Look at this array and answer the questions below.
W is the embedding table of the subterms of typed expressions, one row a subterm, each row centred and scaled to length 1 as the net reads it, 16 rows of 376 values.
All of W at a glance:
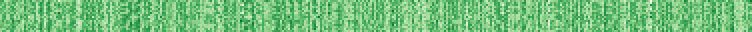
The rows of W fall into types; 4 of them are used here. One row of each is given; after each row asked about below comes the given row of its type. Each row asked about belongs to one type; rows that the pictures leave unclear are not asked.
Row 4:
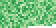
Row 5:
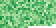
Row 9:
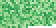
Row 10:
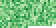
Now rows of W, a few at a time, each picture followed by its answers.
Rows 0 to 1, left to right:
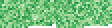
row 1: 4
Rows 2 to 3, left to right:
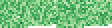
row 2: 4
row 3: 9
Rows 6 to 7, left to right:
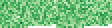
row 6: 4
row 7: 9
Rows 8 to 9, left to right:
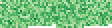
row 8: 9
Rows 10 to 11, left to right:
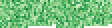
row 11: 10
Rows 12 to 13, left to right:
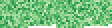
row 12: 5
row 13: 4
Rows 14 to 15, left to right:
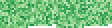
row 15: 9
